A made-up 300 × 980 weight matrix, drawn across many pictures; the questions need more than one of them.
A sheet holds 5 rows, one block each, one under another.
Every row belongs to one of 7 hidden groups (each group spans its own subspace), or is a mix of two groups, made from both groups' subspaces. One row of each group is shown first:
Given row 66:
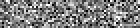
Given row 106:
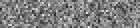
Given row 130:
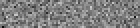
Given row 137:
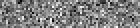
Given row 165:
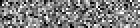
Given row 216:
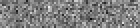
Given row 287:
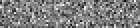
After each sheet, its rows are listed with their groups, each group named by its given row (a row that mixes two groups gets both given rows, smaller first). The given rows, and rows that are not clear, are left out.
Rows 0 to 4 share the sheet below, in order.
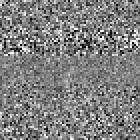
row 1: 216
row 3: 106 and 216
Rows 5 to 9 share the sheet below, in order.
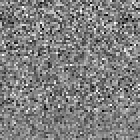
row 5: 137 and 216
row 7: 216
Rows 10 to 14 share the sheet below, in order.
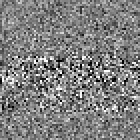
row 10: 137
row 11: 66 and 287
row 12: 137
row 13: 137
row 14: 287
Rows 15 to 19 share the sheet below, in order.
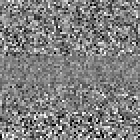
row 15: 106
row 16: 216
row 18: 137 and 216
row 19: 137
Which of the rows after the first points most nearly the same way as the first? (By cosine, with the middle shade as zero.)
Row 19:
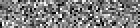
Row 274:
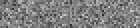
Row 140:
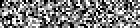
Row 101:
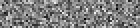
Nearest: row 140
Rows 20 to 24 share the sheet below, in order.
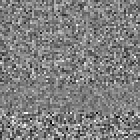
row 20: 66 and 287
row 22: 287
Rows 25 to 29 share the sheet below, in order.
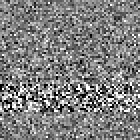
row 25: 66
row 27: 66
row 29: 287
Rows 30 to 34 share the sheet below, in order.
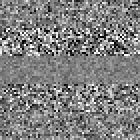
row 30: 216
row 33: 106
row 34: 66
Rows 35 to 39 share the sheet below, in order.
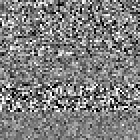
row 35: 137
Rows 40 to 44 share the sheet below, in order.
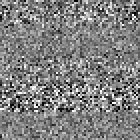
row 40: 216
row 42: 66
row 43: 130
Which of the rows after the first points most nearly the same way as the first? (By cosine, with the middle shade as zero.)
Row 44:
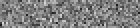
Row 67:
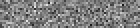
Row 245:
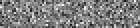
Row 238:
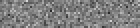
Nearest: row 67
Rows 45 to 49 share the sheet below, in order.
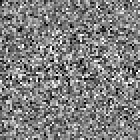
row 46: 137
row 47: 66
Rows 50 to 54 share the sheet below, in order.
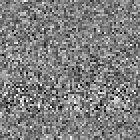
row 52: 106
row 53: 106
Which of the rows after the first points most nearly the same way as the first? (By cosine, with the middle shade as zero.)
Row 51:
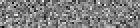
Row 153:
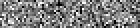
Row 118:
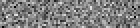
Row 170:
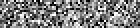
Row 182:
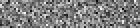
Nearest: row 118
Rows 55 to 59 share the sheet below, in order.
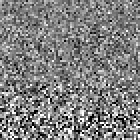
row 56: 106
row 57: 216
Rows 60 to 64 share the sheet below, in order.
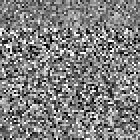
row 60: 106
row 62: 130
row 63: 106
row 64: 106
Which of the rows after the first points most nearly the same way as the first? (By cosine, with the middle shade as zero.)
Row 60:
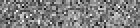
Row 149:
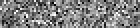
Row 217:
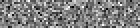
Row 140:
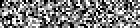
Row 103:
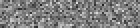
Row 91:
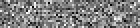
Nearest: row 149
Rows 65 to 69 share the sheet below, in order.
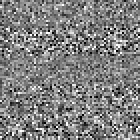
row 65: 287
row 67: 66 and 137
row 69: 66
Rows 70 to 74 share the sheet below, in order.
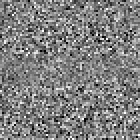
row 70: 66 and 287
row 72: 137
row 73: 66 and 287
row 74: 287
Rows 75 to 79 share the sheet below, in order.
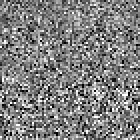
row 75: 106
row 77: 137
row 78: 106 and 216
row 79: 66 and 216
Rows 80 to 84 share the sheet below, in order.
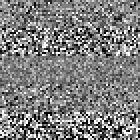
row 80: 66
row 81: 130
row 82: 66 and 287
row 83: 130
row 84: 66
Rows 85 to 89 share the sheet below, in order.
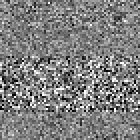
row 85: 66
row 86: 287
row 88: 287
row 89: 137
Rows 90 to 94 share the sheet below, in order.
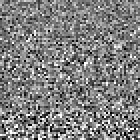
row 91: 66
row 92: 287
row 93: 66
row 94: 130
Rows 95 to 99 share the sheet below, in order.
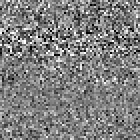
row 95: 106
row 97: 137
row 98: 287
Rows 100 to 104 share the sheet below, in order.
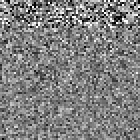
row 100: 66
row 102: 106 and 137
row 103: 130
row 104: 130
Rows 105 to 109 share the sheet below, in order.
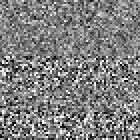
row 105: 106 and 216
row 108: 130
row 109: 287
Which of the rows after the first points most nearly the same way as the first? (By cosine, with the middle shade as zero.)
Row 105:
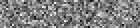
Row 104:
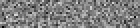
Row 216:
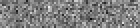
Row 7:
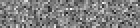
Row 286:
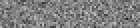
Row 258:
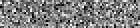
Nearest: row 216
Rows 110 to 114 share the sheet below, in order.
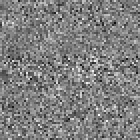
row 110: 137
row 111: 137 and 216
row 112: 106
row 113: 137
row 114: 287
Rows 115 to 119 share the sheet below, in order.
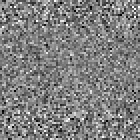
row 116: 165
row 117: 106 and 137
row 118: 130
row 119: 287
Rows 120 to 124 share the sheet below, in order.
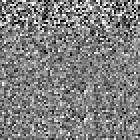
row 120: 130
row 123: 287
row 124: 287
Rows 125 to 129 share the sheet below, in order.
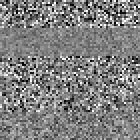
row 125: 66 and 216
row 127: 216
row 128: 106
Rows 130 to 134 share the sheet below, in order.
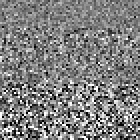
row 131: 216 and 287
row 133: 106
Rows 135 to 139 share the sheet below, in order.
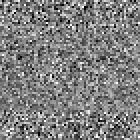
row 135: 287
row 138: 106
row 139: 106
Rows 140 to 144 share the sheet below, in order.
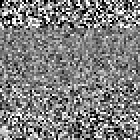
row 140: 165
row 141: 287
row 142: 216
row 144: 106
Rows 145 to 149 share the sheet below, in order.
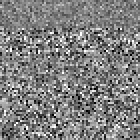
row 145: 287
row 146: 66
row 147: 216
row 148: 106
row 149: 106 and 137
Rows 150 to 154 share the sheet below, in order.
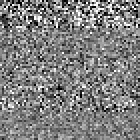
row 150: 106
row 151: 216
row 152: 106 and 287
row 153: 137
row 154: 130
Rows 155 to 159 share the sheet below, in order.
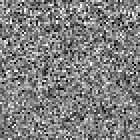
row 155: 66
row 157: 130
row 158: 137 and 216
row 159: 66 and 287
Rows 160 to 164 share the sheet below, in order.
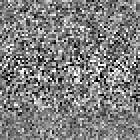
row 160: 66 and 106
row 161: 106
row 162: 106
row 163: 106 and 216
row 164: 137
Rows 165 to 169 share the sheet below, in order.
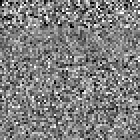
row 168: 137 and 287
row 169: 106
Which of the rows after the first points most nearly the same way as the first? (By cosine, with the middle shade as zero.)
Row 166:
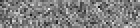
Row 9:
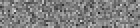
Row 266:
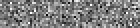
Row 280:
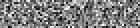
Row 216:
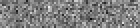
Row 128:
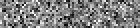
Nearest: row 9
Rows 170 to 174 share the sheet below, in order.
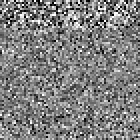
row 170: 106
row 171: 137
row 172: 106 and 137
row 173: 66 and 287
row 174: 287
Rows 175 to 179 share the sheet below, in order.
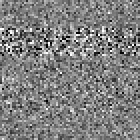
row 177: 137
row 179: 130
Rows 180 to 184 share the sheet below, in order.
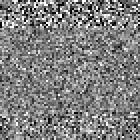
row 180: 137
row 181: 66
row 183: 106 and 287
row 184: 216
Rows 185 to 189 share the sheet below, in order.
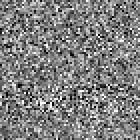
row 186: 165
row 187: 106
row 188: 137
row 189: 106
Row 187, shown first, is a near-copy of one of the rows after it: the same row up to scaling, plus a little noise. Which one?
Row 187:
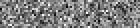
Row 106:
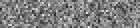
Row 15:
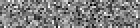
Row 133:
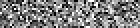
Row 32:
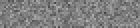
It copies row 106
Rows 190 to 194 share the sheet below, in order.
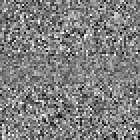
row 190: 106
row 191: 287
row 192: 106
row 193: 66
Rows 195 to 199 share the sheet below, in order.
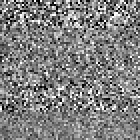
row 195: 106
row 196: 106 and 287
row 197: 165
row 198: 137
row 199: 106
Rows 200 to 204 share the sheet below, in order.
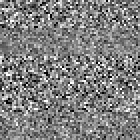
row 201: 106
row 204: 216
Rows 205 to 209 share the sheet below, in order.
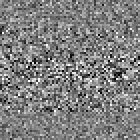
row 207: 66
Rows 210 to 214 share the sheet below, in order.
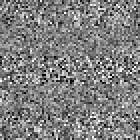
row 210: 106
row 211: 66 and 216
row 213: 216
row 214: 106
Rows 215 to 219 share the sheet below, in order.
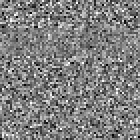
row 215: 130
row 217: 287
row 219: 66 and 137
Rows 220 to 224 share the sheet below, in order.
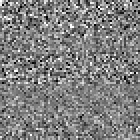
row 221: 287
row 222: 130
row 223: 66 and 130
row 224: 66
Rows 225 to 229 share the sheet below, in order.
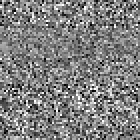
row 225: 287
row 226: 106
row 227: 287
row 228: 106
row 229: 216
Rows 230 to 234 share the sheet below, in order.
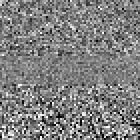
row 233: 137
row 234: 137
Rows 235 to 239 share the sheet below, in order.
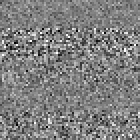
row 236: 130
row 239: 216
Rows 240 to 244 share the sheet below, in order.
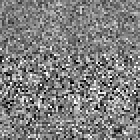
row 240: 137
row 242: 165
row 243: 106
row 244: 66
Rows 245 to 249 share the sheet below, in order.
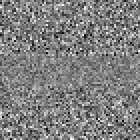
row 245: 287
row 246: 287
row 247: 137
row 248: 66
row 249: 165
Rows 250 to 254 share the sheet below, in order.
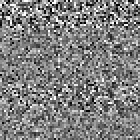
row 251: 66 and 106
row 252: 137 and 287
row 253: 106
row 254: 106 and 216
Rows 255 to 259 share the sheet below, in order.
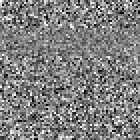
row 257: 216
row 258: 287
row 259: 130
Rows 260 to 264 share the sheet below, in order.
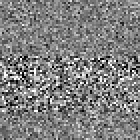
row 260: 216 and 287
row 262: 216
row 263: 130
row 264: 106
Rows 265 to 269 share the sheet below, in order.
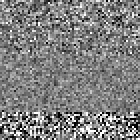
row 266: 216
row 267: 130 and 137
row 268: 130
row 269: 216
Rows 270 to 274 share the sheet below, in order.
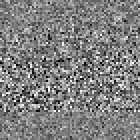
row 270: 66
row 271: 216
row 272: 287
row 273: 106 and 216
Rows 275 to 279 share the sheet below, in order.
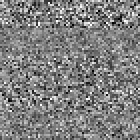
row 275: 66
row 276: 66
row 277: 106
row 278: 106 and 287
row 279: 66
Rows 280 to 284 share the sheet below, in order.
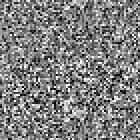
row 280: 287
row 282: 66
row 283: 106
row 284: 287
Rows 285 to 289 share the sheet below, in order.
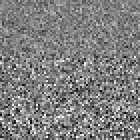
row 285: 137
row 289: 287
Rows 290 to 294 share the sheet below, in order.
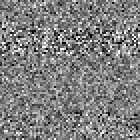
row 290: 130 and 137
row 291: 130
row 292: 137
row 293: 106
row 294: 216
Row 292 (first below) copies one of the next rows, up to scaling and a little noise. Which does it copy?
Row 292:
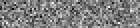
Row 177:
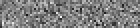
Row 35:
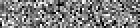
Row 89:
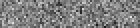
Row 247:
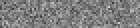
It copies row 247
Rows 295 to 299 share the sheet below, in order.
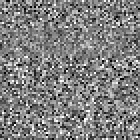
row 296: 216
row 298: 106
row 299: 287
